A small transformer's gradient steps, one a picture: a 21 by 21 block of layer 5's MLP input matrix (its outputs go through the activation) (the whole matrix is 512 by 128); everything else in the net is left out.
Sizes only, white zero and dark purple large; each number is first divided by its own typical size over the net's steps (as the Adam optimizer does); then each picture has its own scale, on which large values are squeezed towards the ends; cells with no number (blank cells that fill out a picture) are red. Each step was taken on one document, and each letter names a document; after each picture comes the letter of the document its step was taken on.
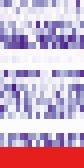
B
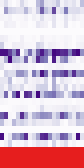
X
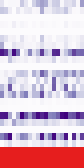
X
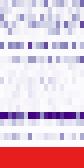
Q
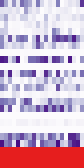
B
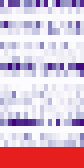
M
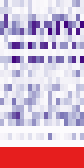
Q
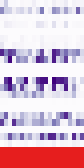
X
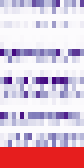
X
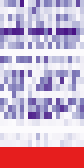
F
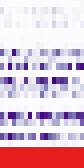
X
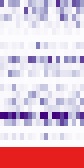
Q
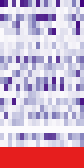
Q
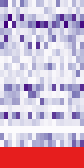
Q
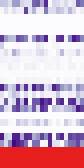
B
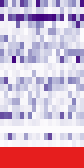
Q
